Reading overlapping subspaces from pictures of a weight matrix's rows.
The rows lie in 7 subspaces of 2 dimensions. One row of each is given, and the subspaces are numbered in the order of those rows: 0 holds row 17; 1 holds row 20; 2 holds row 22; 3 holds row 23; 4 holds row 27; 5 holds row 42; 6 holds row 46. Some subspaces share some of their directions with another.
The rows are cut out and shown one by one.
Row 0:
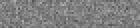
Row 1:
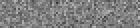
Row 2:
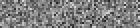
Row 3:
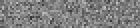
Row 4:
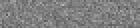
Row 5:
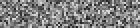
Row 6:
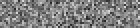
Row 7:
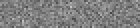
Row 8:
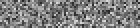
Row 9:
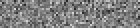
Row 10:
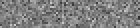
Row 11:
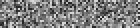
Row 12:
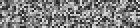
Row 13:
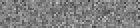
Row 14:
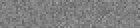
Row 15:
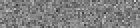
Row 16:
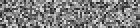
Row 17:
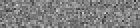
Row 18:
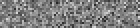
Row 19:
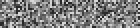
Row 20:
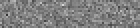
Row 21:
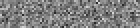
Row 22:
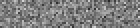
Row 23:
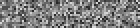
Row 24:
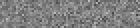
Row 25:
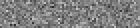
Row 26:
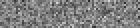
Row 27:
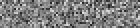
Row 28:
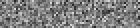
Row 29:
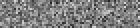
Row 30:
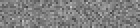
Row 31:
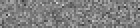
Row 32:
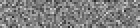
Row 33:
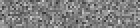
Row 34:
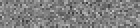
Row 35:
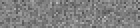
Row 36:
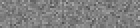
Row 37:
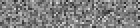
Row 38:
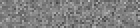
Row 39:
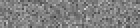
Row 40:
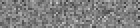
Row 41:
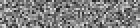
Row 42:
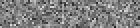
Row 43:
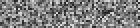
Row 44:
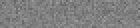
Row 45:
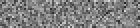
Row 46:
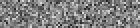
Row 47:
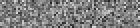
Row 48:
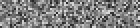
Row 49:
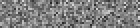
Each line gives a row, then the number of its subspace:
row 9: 4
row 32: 0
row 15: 0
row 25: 5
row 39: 6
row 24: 3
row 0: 1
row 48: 5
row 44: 1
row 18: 3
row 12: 3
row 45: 0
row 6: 6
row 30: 4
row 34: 4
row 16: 0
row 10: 5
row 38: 3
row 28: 4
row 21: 3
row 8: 6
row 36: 5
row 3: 2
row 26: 2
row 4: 1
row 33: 2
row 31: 1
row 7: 4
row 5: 6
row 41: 0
